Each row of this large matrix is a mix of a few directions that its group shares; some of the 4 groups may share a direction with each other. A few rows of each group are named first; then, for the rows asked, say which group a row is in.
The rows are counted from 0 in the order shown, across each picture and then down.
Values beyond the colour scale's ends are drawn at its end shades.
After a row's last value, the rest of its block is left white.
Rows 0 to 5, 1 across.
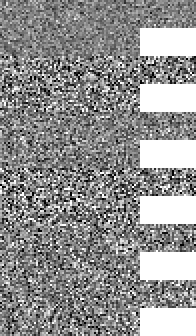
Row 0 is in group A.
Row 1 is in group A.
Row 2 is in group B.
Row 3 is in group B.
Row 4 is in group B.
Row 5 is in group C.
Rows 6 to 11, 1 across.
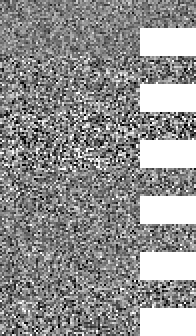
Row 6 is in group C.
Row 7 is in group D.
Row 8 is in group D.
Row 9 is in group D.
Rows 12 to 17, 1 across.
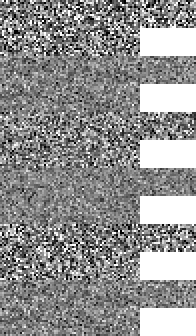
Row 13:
D
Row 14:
A
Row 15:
D
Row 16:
C
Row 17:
D
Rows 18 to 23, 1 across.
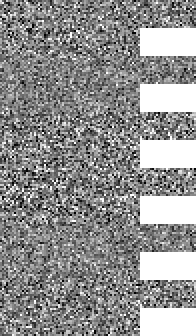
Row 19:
D
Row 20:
A
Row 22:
D
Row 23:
A
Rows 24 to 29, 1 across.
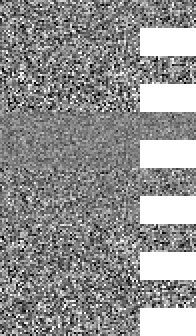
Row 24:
B
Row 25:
D
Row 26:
B
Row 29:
C
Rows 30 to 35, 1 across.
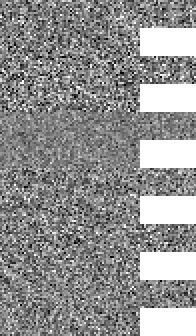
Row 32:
C
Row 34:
A
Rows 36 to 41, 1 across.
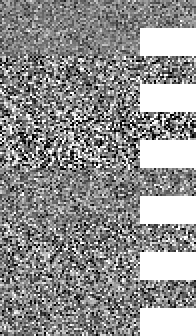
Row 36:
B
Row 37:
A
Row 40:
C
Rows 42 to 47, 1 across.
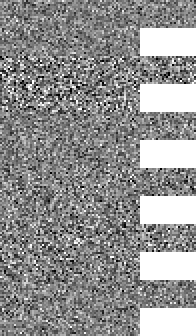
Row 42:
D
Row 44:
D
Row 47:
D
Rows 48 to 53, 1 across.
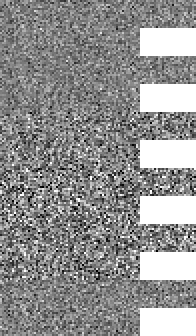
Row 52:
D
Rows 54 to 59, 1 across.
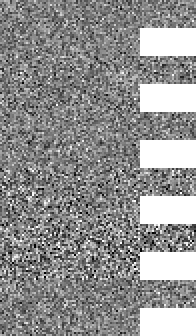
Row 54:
C
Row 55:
B
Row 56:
B
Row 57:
B
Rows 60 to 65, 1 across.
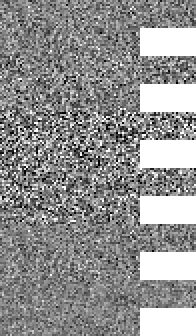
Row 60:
C
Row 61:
C
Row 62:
B
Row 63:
D
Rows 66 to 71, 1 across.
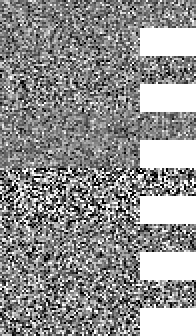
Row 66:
C
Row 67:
B
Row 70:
B
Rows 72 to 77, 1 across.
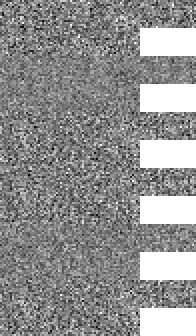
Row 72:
D
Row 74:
B
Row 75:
B
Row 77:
B
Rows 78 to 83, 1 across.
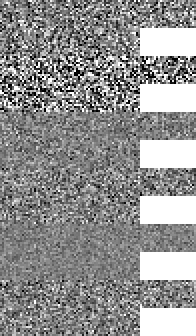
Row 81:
A
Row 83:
A
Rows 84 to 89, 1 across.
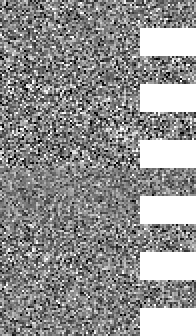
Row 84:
A
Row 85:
B
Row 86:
B
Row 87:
C
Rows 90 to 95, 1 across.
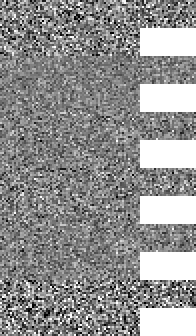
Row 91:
C
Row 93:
D
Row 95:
B
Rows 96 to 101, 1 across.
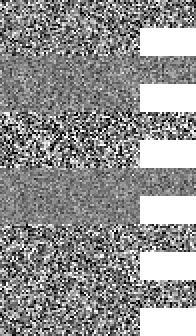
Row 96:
A
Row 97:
B
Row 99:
D
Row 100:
D
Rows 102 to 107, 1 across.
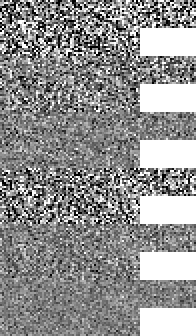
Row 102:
C
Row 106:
B
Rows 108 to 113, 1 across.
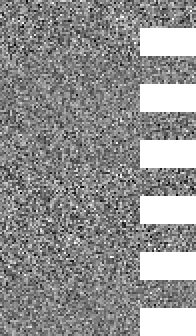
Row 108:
B
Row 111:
C
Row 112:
A
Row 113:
A
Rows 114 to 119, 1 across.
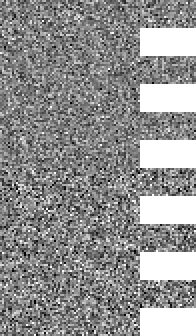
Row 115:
D
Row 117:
D
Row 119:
A
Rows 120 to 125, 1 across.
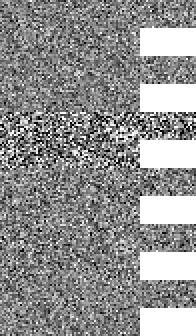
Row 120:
D
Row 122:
B
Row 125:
C
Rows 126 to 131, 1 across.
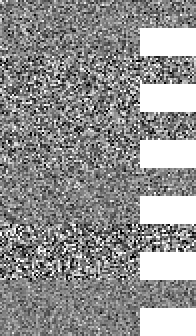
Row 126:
B
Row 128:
A
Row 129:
A
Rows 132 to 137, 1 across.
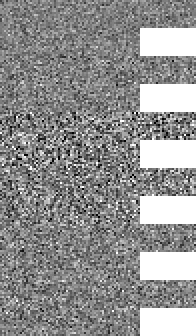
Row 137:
D
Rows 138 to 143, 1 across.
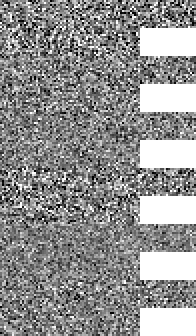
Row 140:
B
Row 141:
D
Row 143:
A
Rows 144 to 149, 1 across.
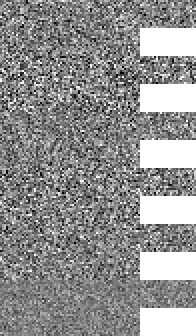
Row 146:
C
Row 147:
A
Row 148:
A
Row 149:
A
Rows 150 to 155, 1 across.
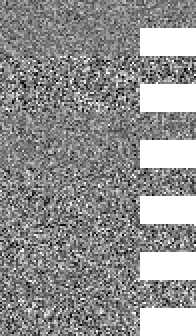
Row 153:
B
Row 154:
D
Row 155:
B
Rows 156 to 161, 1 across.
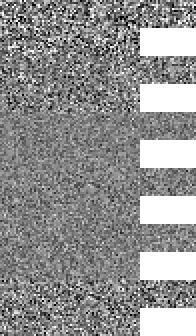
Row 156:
D
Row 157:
D
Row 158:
B
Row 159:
A
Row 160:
C
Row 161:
A
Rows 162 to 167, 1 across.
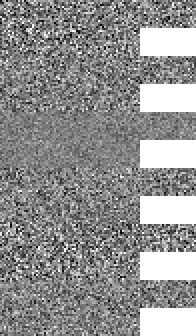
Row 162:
B
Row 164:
B
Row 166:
C
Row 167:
A
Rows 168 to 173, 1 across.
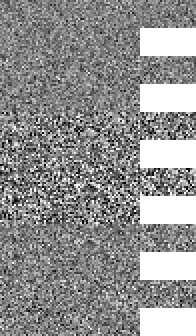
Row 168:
C
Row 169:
A
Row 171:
A
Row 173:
B
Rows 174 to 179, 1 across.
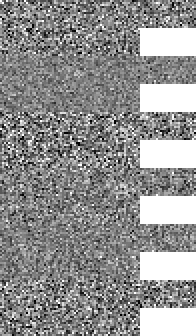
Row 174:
B
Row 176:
B
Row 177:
D
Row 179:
A
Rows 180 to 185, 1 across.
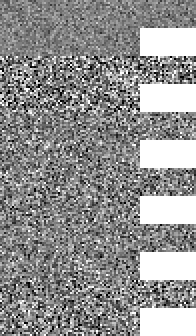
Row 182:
B
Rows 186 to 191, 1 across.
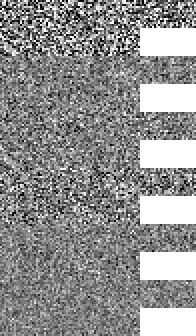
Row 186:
A
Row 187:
D
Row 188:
A
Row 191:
A
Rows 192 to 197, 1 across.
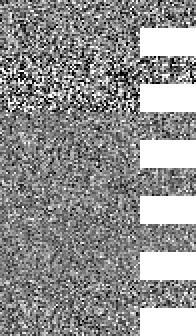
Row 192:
B
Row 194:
C
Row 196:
C
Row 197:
D
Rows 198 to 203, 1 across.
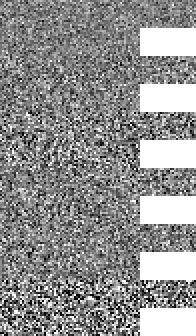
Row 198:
B
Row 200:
D
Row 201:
C
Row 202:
B
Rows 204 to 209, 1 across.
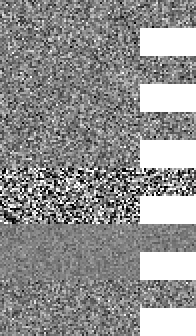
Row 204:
D
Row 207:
A
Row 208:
C
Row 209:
A
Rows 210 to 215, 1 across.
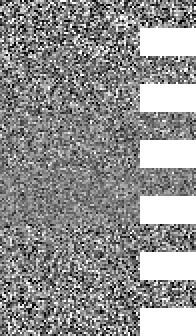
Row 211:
C
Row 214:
D
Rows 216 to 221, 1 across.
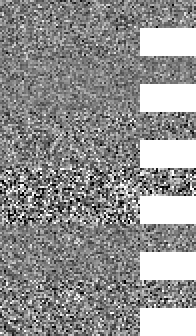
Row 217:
D
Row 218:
C
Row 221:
A
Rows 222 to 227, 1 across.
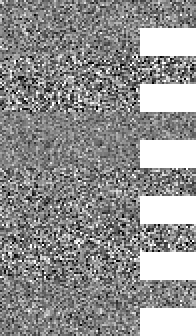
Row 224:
B
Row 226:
A
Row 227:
B
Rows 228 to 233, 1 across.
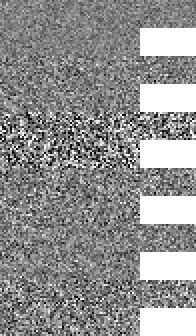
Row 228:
A
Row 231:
A
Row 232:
D
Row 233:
C
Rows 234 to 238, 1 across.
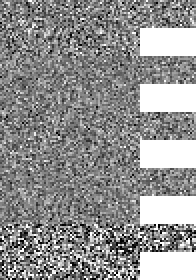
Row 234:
B
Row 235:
C
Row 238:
B
